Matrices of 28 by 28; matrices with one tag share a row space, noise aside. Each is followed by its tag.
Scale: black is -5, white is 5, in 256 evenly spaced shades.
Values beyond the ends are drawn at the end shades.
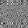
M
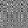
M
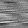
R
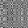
M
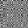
M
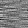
R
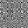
M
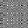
M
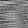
R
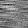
R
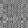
M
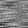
R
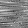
R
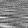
R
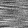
R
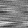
R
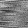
R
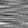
R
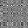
M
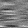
R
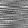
R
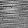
R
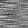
R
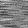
R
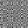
M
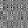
M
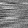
R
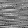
R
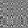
M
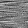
R
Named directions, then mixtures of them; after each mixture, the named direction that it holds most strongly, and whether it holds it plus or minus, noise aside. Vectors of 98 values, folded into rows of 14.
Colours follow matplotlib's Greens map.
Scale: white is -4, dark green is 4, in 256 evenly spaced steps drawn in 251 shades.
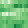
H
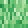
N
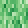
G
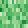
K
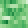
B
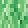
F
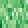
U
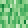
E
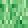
N, plus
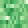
B, plus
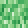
B, minus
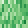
E, plus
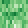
H, minus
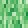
G, plus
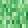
G, plus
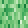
F, minus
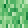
G, plus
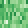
N, plus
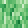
G, plus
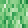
G, minus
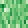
E, plus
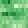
H, minus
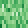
U, plus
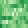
B, minus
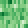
K, minus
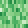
K, minus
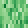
U, plus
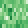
U, plus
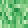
K, minus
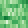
B, minus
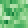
B, plus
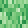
K, plus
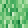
G, plus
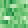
B, plus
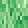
N, plus
